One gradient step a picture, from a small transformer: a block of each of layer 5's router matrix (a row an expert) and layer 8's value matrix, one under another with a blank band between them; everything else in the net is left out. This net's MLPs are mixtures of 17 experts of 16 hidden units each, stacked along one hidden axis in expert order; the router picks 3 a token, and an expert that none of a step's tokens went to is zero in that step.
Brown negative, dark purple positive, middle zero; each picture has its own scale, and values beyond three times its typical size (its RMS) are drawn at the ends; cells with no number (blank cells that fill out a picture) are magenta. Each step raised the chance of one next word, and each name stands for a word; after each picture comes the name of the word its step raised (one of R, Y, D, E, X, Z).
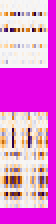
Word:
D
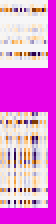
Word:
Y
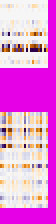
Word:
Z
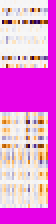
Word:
Z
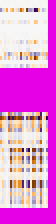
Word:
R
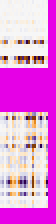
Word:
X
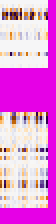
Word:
R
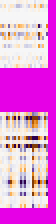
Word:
X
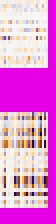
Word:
D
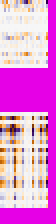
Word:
R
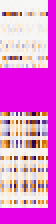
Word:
Y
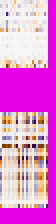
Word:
Z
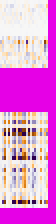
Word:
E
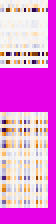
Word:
E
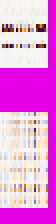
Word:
Y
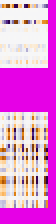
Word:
X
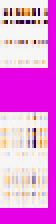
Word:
D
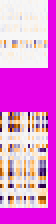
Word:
R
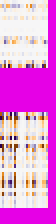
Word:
X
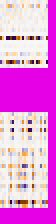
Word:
E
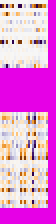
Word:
Y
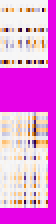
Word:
E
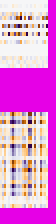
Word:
Z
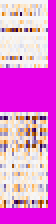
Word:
E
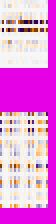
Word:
Z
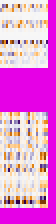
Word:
E
